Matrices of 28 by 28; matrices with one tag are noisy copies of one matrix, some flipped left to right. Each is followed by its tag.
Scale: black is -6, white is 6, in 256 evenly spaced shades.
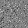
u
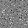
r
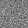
r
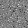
u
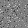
u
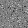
u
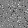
u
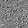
r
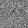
u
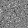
u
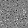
r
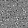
r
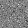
u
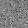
r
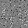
r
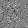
u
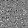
r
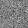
u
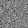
u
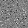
r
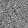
u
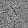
u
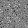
u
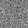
r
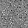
r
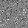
r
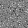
u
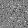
u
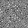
u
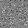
r
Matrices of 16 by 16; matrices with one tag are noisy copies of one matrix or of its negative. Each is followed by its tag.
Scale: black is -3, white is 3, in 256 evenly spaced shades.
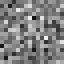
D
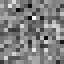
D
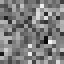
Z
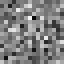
D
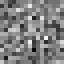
D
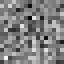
D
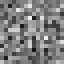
D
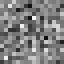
D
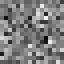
Z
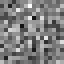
D
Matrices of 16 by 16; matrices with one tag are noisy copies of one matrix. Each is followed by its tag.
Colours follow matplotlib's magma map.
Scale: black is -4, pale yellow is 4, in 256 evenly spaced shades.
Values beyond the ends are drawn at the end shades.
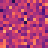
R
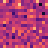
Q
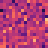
R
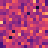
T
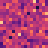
T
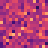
T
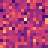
R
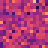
T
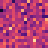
R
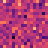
Q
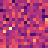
R
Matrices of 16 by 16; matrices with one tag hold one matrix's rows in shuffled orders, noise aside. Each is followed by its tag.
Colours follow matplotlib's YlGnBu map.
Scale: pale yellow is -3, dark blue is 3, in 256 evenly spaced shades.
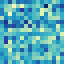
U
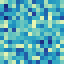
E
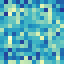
U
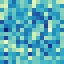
E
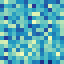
E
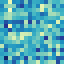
U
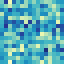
U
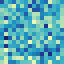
E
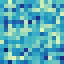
U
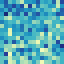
U
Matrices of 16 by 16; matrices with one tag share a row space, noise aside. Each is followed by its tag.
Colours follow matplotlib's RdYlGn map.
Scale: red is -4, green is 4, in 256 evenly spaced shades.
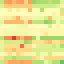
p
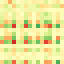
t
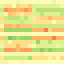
p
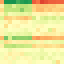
p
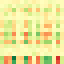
t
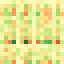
t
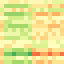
p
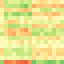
p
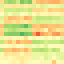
p
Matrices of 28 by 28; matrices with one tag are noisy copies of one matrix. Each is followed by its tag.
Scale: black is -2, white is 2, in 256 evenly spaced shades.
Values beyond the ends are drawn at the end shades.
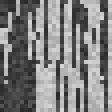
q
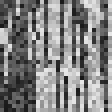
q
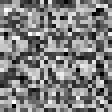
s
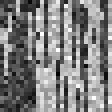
q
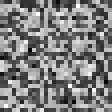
s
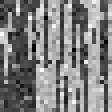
q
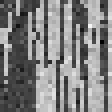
q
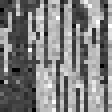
q
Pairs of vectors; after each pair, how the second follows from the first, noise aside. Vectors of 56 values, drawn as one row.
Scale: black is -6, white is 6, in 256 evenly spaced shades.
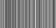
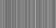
shrunk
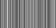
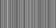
shrunk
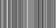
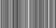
reversed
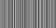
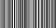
scaled up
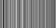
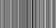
wrapped around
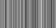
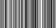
scaled up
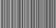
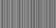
shrunk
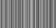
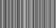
reversed
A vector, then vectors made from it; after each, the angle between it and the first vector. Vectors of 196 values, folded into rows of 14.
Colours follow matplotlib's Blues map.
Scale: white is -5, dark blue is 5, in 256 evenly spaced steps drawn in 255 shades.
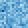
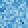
partly aligned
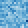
orthogonal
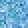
nearly opposite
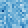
nearly parallel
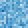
nearly parallel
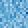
orthogonal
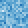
nearly opposite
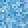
nearly opposite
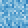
partly aligned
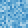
nearly opposite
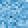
partly opposed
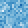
nearly opposite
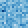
nearly parallel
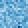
partly opposed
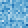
partly aligned
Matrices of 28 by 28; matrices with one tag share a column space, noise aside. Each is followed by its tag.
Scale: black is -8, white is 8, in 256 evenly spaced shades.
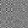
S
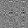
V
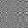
V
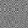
S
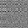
S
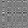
V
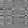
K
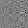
V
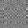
K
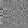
K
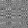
K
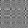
K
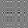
V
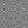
S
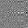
V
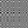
V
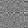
V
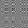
S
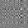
K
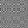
S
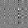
K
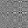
V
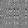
K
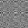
V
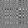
K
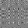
K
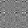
V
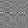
V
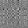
K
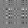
K
